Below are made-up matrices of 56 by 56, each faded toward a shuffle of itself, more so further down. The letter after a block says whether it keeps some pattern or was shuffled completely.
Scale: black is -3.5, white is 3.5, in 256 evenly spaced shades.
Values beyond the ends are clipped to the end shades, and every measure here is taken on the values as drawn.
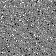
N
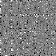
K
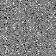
K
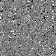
K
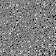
K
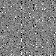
K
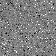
N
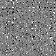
K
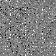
K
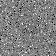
N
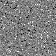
N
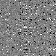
K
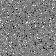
N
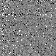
K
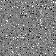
K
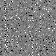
K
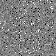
K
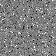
N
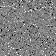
N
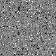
K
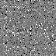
K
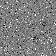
N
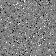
N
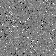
N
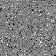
N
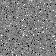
N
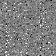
K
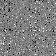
K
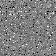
K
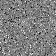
N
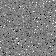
N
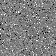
N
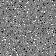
N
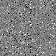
K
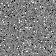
N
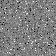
N
